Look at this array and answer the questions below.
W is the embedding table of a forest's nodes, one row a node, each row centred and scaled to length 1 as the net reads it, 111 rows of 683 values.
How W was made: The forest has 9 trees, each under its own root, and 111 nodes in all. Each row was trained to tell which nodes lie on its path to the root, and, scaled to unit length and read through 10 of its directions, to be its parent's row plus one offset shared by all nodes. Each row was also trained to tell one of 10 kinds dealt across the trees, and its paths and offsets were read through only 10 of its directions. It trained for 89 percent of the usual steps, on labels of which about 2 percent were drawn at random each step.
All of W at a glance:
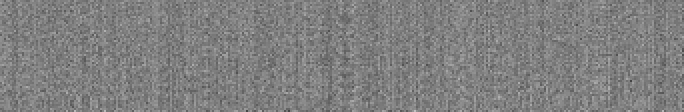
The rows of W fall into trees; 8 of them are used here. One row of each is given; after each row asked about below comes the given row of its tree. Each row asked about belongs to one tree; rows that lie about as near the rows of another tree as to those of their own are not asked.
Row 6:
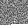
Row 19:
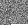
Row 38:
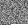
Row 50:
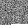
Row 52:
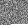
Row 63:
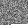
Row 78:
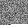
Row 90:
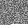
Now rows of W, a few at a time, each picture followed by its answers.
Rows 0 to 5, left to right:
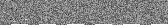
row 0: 38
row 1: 19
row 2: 50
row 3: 38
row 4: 90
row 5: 50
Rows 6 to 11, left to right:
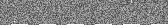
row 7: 78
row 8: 90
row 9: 6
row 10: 19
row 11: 50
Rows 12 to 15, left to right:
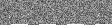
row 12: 90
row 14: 50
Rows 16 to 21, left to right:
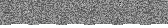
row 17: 52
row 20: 50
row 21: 6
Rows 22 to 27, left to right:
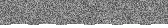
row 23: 38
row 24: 50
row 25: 90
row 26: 52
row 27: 78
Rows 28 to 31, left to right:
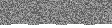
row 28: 78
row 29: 6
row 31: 90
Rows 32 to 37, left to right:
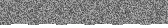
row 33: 19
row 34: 78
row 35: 52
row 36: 78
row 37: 52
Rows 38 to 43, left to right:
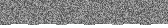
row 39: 90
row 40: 90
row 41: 19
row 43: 78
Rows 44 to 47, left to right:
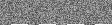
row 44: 38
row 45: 90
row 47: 38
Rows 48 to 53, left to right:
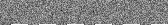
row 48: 38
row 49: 50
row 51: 63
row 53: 6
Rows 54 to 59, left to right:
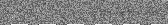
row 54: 50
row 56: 78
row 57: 6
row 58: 63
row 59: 63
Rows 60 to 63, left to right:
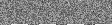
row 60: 6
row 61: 90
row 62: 63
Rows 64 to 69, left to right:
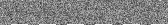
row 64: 63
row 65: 78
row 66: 38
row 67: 52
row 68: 52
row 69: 90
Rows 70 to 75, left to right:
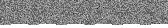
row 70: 52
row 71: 90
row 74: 78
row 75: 50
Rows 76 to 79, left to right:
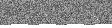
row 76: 63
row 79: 50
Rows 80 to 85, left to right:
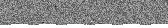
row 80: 38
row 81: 38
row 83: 78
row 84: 50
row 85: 78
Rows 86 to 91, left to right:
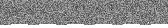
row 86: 63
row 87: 78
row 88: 38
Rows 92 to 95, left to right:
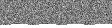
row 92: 78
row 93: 50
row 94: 52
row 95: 78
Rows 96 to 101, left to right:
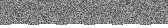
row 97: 6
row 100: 19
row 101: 90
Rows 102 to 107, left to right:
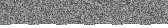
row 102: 90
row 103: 52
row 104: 50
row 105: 6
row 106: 19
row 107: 38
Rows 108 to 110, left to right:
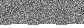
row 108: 90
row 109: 52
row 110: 19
